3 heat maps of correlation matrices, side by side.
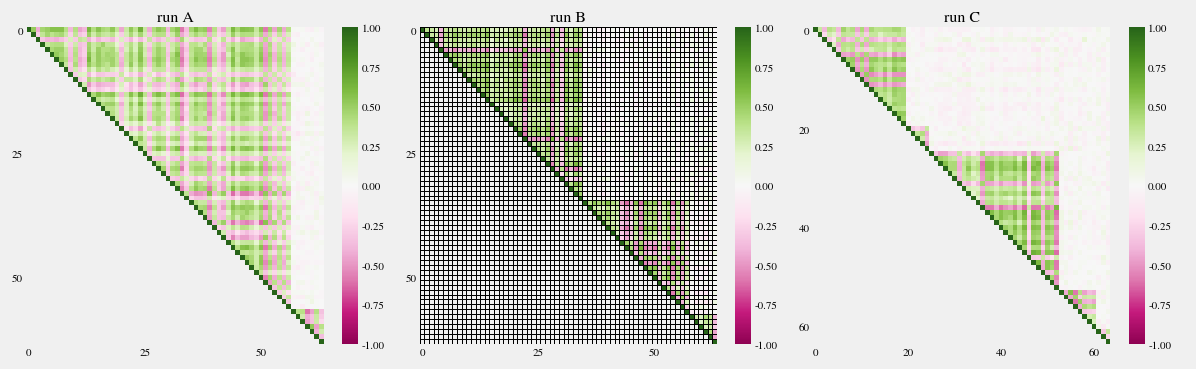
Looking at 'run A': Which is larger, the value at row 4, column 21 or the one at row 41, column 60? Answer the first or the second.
the first
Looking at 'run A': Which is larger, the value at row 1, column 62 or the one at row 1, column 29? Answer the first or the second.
the second
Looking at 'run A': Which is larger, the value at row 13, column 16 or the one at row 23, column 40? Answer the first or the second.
the first
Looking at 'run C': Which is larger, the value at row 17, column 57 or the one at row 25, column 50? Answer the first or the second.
the first
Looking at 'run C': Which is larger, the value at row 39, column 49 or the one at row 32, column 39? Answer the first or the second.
the second
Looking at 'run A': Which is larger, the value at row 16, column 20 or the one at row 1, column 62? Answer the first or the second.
the second
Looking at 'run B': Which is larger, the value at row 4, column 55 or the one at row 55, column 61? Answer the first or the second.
the first
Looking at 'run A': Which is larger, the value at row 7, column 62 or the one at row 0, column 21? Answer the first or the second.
the second
